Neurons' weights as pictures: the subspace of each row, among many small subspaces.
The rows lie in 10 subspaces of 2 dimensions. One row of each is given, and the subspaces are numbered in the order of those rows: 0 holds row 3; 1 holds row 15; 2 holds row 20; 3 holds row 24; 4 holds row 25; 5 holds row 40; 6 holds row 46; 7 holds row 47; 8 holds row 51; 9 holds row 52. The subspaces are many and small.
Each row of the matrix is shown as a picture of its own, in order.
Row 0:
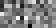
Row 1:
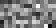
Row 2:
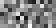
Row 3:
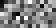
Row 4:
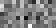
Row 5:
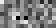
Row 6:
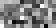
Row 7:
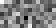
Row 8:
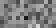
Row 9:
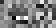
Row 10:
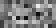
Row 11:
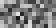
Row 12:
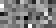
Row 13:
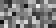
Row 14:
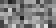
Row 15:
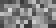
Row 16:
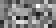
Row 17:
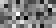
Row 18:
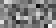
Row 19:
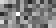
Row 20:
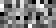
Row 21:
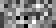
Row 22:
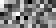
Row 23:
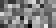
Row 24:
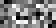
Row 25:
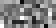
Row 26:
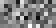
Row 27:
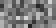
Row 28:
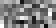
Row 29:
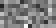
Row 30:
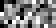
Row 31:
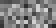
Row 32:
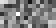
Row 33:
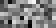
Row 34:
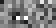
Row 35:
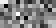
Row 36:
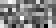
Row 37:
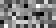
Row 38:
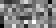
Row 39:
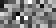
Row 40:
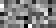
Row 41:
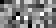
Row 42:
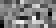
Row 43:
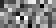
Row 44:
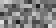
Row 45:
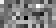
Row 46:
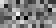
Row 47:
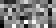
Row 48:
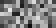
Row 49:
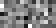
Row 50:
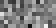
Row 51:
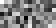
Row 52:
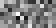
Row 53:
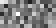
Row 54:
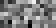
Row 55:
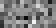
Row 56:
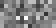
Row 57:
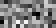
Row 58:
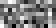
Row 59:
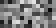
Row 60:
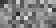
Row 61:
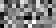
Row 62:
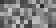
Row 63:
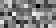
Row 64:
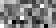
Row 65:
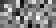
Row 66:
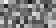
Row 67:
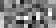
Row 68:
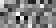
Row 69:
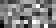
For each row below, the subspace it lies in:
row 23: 2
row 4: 2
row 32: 3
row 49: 5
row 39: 0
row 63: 8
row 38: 7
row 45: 8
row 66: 6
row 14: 7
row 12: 5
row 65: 1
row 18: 3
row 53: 6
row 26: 1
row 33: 5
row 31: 1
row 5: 3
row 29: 5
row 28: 4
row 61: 7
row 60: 6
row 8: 1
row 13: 8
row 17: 6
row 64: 4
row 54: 5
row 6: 4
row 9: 3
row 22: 0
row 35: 6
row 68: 9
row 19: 3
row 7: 8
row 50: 7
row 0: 2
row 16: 0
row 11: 9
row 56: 9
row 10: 0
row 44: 0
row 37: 8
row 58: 7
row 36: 7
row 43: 9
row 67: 4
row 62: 1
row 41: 8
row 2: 9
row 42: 4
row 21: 9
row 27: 2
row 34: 3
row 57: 6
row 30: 4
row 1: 0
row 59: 5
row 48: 1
